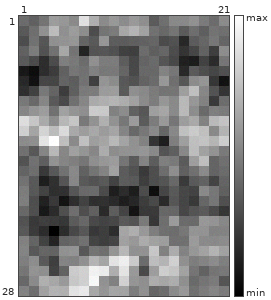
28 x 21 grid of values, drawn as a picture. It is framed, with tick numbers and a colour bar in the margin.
Horizontal stripes repeat 2 times down the table. No overall slope runs across the table. No single row or column stands out from its neighbours. The histogram is bell-shaped.
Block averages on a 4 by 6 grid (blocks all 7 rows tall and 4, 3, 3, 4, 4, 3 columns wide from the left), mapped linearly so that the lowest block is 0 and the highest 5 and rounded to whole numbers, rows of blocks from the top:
133211 | 445344 | 011012 | 244543
